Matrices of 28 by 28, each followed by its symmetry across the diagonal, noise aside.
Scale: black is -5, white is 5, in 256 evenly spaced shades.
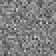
neither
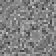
symmetric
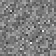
symmetric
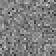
symmetric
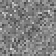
symmetric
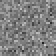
symmetric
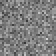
neither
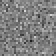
neither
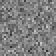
neither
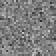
neither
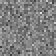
neither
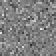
neither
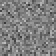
neither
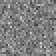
neither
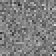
neither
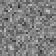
symmetric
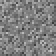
symmetric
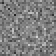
symmetric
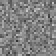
neither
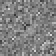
symmetric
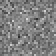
symmetric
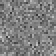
neither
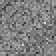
symmetric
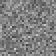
neither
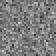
neither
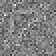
symmetric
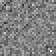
symmetric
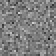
neither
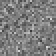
symmetric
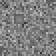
symmetric
